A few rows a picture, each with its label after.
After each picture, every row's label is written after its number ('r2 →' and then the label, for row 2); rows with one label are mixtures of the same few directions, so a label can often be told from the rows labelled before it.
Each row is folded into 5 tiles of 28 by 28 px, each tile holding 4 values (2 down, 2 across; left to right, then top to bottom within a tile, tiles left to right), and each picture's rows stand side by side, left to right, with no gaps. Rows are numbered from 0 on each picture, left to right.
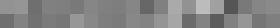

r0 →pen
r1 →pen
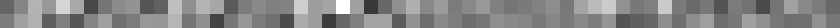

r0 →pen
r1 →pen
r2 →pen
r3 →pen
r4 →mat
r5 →pen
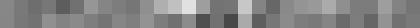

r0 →pen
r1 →mat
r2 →mat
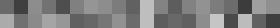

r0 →pen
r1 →mat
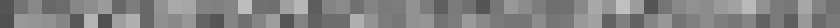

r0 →mat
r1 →mat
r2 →pen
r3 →pen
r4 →pen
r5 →mat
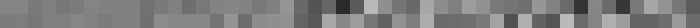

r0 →pen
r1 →mat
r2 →pen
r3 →mat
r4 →pen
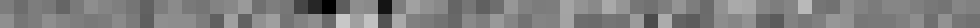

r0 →pen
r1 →mat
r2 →mat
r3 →pen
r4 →mat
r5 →mat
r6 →mat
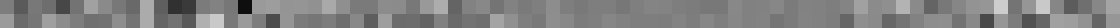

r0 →pen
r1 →mat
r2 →mat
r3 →pen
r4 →pen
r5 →pen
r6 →pen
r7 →pen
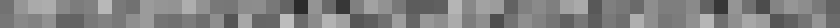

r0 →mat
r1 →mat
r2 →pen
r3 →pen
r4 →pen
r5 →pen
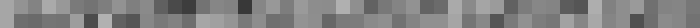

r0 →mat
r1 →mat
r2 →pen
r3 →pen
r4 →pen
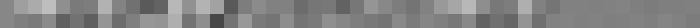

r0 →mat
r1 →pen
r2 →pen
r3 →mat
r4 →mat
